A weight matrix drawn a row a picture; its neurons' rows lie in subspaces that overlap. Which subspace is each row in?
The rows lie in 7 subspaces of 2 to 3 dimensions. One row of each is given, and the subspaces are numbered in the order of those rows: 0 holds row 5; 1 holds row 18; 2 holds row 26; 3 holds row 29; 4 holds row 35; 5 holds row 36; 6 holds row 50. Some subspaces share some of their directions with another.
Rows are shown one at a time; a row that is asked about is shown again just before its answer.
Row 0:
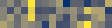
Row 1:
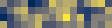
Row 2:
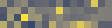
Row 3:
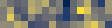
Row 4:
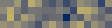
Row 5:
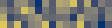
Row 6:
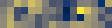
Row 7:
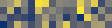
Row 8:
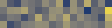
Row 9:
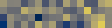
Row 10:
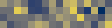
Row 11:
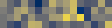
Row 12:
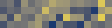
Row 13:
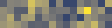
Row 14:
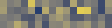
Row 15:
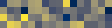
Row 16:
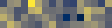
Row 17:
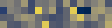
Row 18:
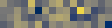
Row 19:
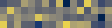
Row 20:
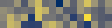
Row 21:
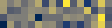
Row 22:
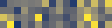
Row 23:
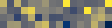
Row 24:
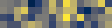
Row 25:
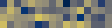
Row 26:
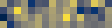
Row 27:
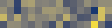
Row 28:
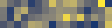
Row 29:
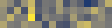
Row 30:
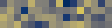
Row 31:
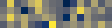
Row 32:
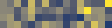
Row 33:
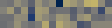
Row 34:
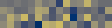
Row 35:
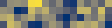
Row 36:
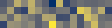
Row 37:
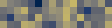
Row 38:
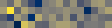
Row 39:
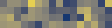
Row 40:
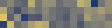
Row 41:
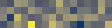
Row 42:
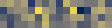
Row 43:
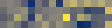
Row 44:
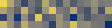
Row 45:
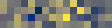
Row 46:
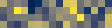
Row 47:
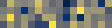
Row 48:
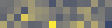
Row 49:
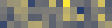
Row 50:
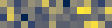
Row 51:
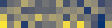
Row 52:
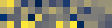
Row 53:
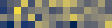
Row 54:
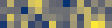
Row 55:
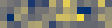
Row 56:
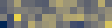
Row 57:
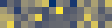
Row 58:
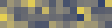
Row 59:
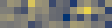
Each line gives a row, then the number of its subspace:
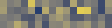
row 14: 1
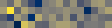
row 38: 5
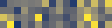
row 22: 1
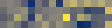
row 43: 3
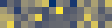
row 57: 1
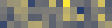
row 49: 6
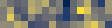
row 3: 6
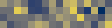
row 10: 4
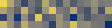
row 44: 5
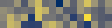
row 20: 3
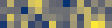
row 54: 0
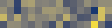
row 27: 4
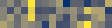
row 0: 3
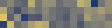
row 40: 2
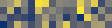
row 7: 3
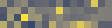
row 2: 2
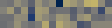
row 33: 3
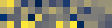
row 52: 5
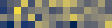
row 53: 5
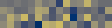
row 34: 3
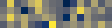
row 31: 0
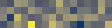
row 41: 5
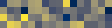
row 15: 6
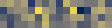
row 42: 1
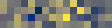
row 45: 1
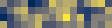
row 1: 2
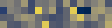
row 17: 1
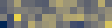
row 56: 5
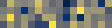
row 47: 0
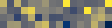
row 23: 0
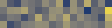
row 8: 6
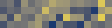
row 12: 4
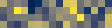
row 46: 4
